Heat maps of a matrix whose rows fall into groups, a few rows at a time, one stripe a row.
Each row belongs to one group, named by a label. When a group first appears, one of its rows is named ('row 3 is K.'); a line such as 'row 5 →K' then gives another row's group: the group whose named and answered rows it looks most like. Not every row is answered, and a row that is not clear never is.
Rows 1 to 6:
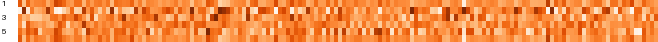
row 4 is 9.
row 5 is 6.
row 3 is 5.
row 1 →6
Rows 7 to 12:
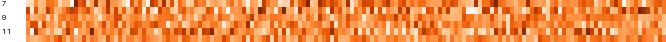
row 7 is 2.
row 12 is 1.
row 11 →9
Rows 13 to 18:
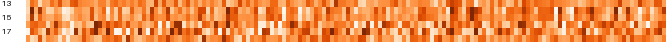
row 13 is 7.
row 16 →6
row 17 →2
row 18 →1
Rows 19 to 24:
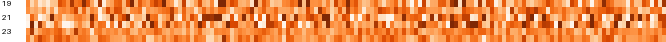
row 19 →5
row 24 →7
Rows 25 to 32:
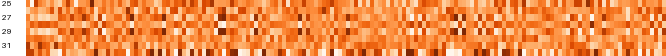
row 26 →7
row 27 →5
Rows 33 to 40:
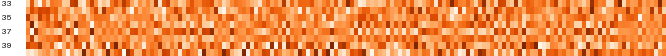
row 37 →9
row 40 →1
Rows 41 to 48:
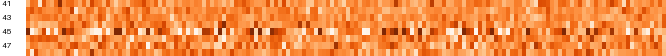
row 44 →5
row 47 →7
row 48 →9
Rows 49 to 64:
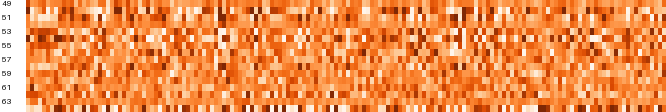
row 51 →5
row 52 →5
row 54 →7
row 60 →6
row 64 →1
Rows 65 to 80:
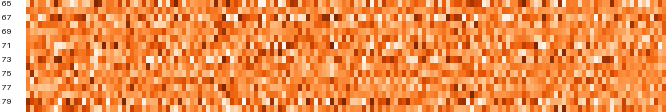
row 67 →7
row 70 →6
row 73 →7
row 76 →9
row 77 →5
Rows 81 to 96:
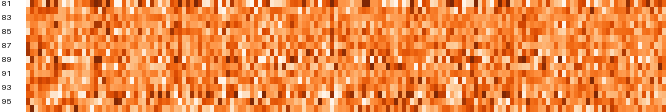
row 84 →6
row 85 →2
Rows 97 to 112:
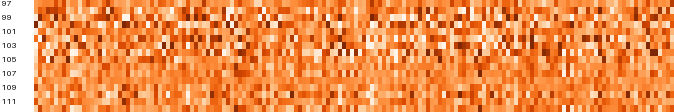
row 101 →7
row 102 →9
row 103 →7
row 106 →6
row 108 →9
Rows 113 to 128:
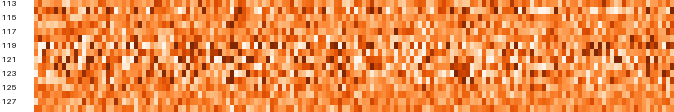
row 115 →6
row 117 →1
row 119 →1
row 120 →9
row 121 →7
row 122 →2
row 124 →5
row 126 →7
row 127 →2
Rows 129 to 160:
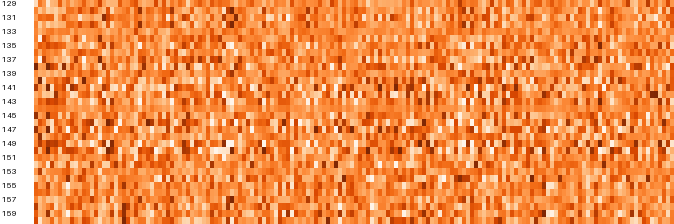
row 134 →9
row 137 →9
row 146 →7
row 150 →7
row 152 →1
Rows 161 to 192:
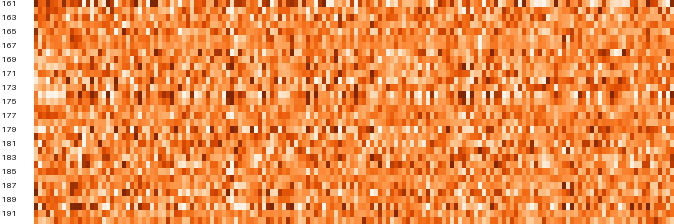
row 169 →1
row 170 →5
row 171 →2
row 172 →1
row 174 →5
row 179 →1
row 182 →6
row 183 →2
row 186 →5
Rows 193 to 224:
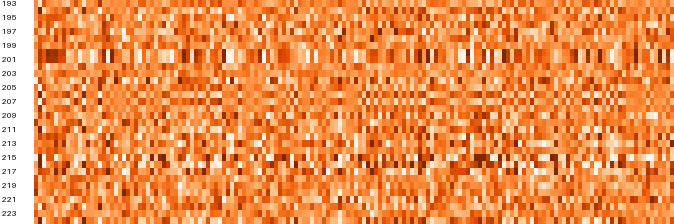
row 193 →9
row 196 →6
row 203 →6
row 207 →9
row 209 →6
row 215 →6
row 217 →2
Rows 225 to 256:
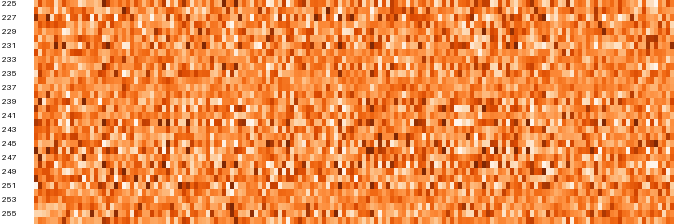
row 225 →6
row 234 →6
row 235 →2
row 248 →6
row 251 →2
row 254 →5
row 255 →1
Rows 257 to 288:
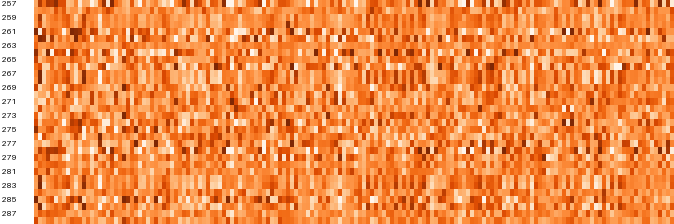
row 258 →2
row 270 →1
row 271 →1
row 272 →6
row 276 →9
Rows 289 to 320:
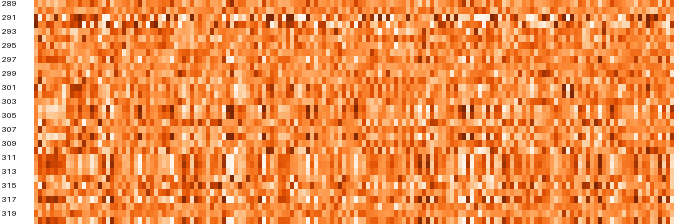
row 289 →5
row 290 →6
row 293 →1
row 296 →2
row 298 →1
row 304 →5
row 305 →5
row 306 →9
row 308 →5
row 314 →7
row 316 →7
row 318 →1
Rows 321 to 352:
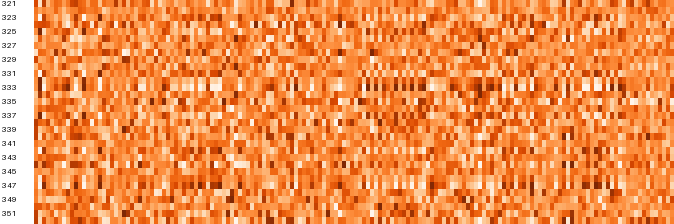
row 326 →6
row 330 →6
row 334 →6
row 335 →6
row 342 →9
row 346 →9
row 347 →9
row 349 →5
